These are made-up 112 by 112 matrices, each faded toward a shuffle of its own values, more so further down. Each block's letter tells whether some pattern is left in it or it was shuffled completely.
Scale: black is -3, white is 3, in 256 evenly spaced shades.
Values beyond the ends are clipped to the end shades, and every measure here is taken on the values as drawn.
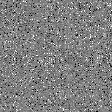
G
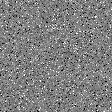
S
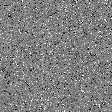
S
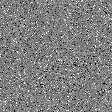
S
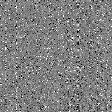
G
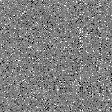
G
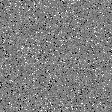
S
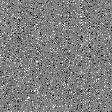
G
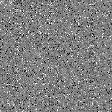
G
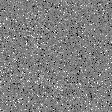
S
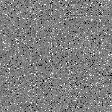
G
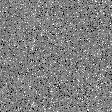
S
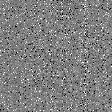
G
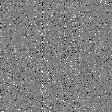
G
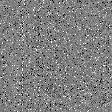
G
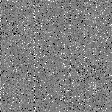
G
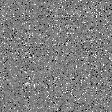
G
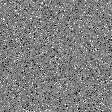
S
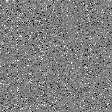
G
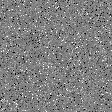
S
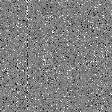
G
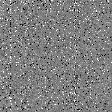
G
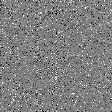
G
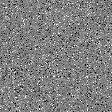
G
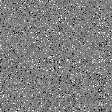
G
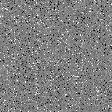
G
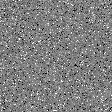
S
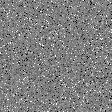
S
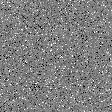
S
